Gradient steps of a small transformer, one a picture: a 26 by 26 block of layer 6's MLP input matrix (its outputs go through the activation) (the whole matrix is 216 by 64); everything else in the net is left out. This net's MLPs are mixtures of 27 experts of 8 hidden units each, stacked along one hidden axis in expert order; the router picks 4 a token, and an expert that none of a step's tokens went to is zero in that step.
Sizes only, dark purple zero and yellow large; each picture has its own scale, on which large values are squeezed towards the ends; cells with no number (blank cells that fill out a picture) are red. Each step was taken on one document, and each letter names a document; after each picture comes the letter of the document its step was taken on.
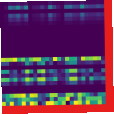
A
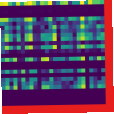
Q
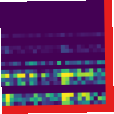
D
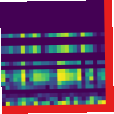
D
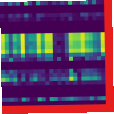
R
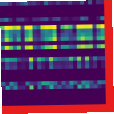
Q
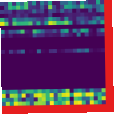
A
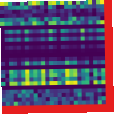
A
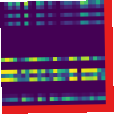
R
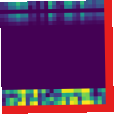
A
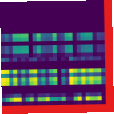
R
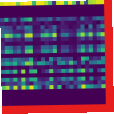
Q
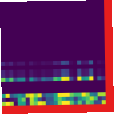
D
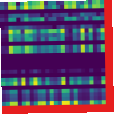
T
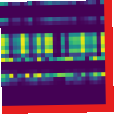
R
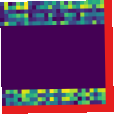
A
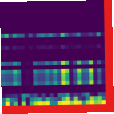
D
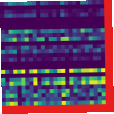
T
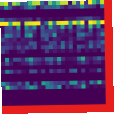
Q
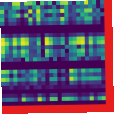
R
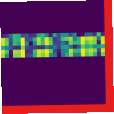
R
